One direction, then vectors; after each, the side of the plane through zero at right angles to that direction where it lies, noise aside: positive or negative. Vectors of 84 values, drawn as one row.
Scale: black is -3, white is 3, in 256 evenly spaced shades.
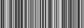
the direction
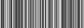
positive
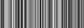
positive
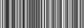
negative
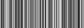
positive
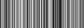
negative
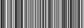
positive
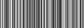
negative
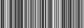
positive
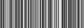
positive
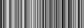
positive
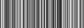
negative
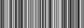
positive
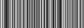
negative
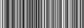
negative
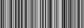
positive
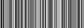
positive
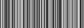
negative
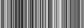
positive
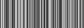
negative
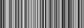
positive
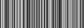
negative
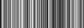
negative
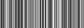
positive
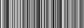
negative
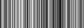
negative
